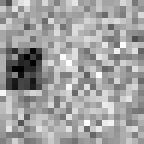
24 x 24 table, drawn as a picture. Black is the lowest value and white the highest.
The middle left is the ninth with the lowest average. No regular stripes run through it. No single row or column stands out from its neighbours. An odd patch, lower than its surroundings, sits in the middle left.
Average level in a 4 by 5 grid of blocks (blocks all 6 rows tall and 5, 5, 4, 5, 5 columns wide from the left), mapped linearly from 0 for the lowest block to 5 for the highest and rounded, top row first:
4 4 4 4 4
0 2 5 4 3
1 2 4 4 3
3 4 4 4 3
